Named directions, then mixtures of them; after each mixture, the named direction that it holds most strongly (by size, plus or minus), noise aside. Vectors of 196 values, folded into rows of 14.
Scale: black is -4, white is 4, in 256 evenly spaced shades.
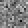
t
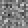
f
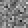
t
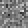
f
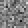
t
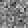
t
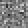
f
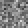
f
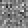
f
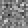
f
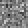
f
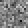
t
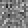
f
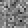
t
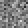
t
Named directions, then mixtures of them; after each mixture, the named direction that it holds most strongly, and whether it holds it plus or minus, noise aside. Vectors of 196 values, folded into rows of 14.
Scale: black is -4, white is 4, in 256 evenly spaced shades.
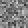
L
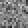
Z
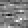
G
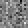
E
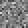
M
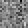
E, plus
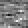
G, plus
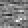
G, plus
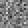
E, plus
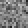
Z, plus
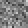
Z, minus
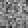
Z, plus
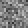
L, plus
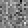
E, plus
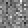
E, minus
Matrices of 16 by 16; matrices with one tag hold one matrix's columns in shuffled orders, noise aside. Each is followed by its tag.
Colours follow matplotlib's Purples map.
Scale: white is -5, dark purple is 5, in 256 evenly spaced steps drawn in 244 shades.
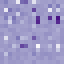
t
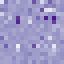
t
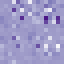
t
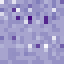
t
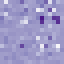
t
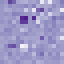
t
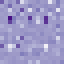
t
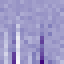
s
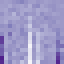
s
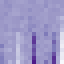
s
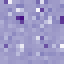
t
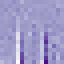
s
